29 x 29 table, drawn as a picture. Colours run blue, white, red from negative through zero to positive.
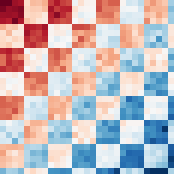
Average level on the scale: 50%. Slope: up to the top left. Ninth with the highest average: top left. Mirror symmetry: none. Lone odd cells: none.
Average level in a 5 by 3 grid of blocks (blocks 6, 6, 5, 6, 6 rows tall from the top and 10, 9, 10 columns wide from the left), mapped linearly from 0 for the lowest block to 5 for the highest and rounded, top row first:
5 4 3
4 3 2
3 2 1
3 2 1
2 1 0
